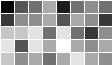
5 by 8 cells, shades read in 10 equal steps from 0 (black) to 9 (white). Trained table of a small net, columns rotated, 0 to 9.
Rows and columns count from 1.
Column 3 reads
4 5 8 8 6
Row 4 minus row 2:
6 -2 3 0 6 0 0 4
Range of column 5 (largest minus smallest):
8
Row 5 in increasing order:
4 5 5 6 6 6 7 8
